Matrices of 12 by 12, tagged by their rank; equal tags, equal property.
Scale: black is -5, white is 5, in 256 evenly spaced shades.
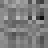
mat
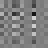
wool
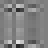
wool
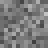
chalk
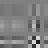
wool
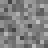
chalk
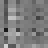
mat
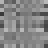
mat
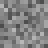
chalk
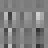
wool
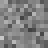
chalk
